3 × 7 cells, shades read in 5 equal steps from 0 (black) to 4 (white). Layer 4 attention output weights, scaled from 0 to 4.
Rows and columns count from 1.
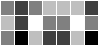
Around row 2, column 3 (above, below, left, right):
2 3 1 2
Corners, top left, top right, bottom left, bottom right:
2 1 2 0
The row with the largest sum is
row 2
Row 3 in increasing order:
0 0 1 1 2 3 3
